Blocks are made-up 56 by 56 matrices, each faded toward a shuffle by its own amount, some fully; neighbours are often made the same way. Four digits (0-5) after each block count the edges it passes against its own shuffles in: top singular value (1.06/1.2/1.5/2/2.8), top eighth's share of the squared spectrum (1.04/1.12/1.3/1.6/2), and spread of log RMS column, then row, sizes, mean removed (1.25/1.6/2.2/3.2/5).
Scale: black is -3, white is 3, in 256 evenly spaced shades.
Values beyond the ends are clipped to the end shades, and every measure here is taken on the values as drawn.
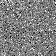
0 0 0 0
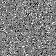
1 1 0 0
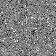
1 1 0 0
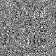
3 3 2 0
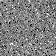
0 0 0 0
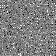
2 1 0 0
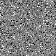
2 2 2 1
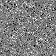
0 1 0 0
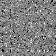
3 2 1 1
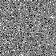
1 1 0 0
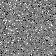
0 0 0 0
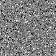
0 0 0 1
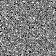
0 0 0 0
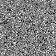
0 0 0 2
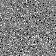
1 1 0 1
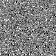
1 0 0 1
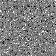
2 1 0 0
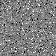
2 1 0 0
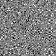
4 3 1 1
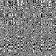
4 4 2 2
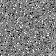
2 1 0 0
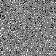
3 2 1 1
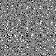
4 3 1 1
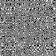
4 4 2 2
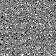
3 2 1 1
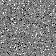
1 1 0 0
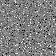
1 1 0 0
